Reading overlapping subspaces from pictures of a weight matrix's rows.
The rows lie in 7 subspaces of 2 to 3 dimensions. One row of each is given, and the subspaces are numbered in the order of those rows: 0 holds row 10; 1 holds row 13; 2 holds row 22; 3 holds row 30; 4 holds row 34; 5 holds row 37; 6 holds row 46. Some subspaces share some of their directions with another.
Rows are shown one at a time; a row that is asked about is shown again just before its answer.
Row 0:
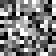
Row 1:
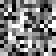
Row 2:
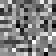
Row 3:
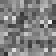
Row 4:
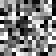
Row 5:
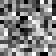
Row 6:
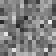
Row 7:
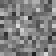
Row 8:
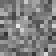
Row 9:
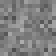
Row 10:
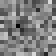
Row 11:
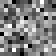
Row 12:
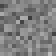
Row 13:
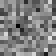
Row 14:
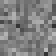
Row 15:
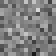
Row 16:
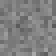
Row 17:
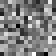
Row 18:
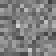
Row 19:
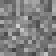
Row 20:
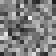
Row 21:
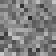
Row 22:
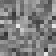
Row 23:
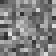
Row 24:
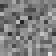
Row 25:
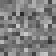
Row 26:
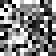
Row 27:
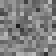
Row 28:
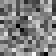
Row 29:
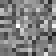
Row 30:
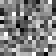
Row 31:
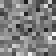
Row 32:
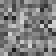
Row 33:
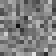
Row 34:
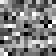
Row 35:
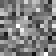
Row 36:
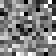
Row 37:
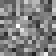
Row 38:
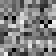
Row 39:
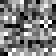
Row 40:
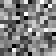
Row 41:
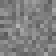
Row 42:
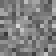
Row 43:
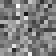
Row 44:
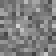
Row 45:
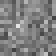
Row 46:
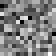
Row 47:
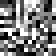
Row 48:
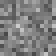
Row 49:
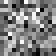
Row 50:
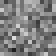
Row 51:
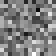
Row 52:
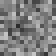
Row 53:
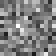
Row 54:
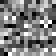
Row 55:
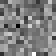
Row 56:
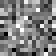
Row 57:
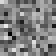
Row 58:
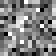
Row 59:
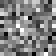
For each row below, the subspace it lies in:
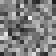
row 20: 0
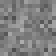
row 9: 3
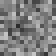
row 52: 0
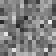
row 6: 3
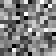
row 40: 1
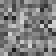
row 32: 3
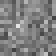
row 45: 6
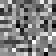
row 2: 0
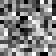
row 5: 5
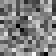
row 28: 5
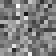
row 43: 1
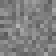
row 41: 5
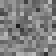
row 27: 1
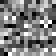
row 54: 4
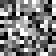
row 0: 3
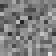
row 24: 6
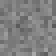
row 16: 5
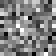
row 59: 6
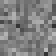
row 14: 2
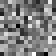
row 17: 4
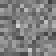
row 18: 0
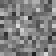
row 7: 6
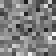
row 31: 1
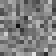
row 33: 4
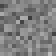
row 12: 6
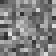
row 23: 4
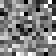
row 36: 1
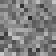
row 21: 0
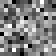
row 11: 0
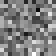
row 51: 2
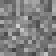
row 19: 5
